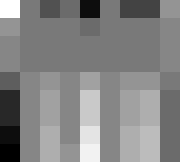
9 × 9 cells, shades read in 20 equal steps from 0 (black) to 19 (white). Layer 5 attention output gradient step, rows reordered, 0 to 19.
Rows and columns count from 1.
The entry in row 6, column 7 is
12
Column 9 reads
11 10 10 10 9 8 8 8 8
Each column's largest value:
19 10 13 11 18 10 13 14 11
